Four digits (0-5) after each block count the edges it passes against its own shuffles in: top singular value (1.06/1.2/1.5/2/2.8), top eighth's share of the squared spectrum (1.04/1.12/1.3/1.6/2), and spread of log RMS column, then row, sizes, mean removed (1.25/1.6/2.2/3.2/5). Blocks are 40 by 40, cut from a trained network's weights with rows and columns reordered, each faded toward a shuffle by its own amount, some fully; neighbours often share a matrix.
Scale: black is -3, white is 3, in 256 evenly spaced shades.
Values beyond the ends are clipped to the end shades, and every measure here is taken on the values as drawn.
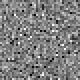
0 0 0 0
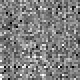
2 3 0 2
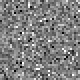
0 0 0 0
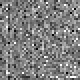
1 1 1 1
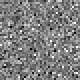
0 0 0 0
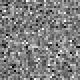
0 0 0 0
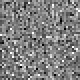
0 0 0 0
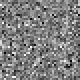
1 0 0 1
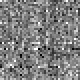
2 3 0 2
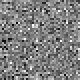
2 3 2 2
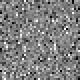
1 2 0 0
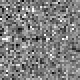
3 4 2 1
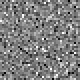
0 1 0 0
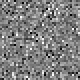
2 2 1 0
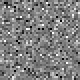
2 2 0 1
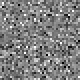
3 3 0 1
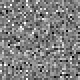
1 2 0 0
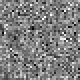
2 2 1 0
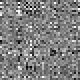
3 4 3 2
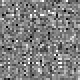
2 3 1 1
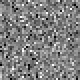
1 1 0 0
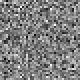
3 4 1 1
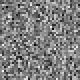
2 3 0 0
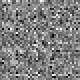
3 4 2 2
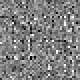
3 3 2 2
